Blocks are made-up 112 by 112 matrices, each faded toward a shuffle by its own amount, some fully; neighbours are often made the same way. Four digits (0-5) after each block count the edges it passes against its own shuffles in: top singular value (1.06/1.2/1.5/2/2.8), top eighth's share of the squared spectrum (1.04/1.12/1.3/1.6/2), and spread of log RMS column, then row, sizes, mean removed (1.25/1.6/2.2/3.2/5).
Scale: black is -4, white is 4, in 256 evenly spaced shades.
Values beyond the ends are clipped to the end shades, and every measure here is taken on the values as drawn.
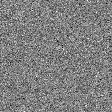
2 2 0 0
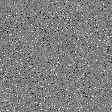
0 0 0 0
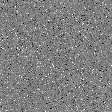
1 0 0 0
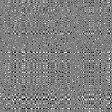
5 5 3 4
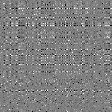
5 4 3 3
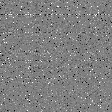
4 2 0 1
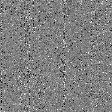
2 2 3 0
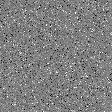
0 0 0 0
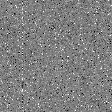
2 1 1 0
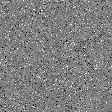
0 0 1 0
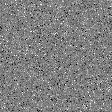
0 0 0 0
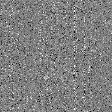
2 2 3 0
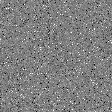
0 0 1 0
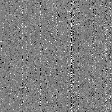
3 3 3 0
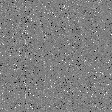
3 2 1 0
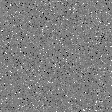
1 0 0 0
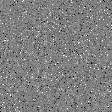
2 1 0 0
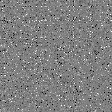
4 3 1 1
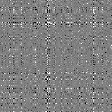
5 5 3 3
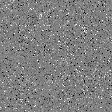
3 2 1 1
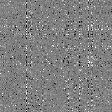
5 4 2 2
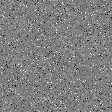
1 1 0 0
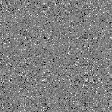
4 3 2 2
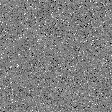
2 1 0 0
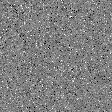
2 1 0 0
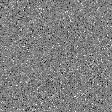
3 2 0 1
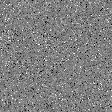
2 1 0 0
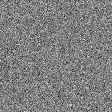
1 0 0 0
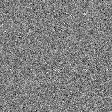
2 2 0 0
